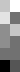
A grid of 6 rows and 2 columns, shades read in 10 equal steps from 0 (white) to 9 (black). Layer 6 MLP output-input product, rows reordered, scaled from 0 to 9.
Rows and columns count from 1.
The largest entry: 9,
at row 6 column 1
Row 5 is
5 5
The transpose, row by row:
2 1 4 4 5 9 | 0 5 2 5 5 6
